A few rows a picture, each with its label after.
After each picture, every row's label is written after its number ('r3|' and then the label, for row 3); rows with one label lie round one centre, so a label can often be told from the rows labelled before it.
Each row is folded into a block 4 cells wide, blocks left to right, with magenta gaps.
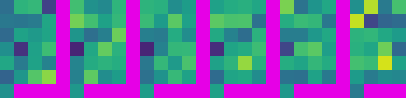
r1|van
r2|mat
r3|mat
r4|mat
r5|mat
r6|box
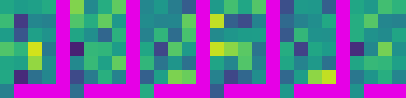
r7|box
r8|mat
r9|van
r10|box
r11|van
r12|mat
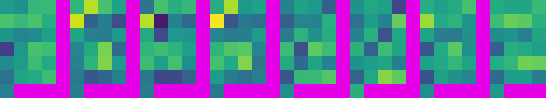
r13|mat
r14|box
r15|box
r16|box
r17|van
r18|van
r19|mat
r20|mat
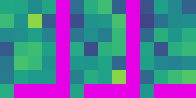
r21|mat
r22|van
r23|van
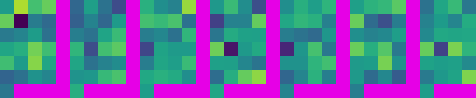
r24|box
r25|van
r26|mat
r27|van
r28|mat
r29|box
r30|van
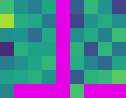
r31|mat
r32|van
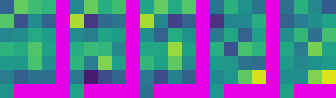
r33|box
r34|box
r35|box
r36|van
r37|van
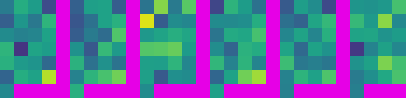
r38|van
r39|van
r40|box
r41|van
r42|van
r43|mat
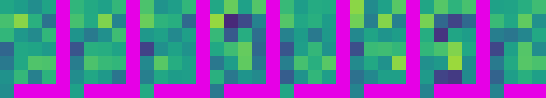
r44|mat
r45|mat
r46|mat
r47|box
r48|mat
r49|mat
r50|box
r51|mat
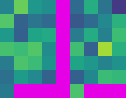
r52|box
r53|van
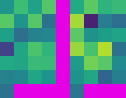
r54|mat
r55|box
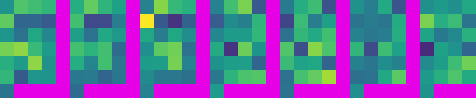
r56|box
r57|box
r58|box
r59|van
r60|van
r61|van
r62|mat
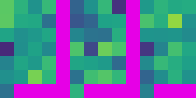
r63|mat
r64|van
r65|mat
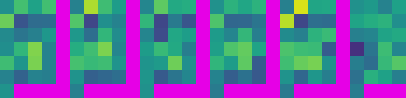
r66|box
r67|box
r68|box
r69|box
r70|box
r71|mat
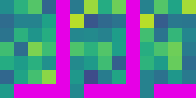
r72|van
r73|box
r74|box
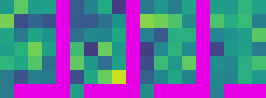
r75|box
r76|van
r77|mat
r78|mat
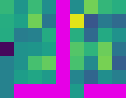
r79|mat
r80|box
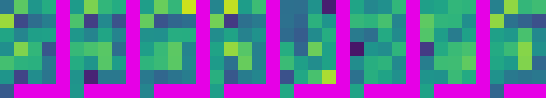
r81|box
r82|box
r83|box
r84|box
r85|van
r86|mat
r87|mat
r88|box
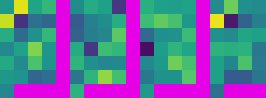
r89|box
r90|van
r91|mat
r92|box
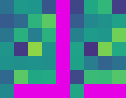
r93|van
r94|van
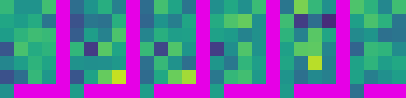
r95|mat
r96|van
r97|van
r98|mat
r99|box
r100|mat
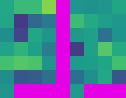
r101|box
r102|mat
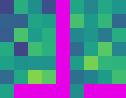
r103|van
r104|mat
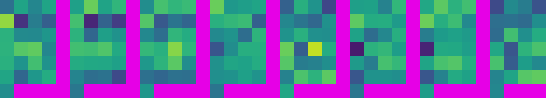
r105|box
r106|box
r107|box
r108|mat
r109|van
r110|mat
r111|mat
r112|van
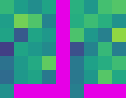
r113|mat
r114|mat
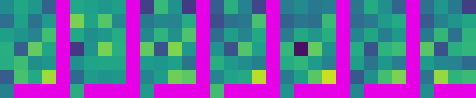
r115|van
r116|mat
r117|van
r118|van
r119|van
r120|van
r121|van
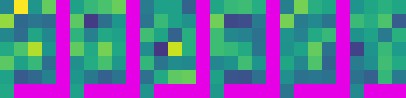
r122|box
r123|box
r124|van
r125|box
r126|box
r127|mat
